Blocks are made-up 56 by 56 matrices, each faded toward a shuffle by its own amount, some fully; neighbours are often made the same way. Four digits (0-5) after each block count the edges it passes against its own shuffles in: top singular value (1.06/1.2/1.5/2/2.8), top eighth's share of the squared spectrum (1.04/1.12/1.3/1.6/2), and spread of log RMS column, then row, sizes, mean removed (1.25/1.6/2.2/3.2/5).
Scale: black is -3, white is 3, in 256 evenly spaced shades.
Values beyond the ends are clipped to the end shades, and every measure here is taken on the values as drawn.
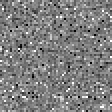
1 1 0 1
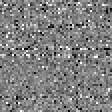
2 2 0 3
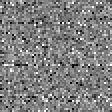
1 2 0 2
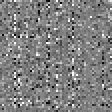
2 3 3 1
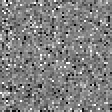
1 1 1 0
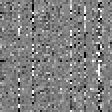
2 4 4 1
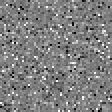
0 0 0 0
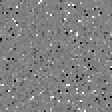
1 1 0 0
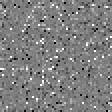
0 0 0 0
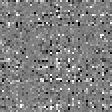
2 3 3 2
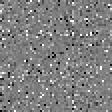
1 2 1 1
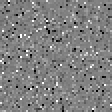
0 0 0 0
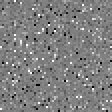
0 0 0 0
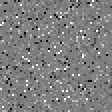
0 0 0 0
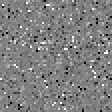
0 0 0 0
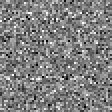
0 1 0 2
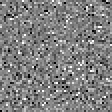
3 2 0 1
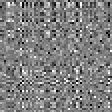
5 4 3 3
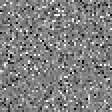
1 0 0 0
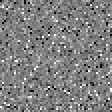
2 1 0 0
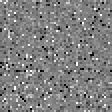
1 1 0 0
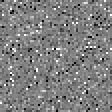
1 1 0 0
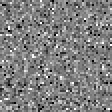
2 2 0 1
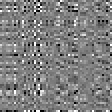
5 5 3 4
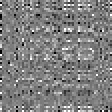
4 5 3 3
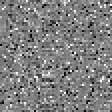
3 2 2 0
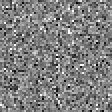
0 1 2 0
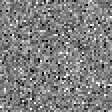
0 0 0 0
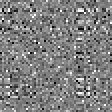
4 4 2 2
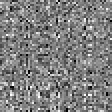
4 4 3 2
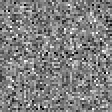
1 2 0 1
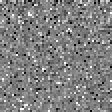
2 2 0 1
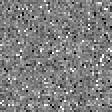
2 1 0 0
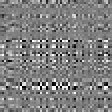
5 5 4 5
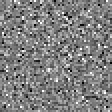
3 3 1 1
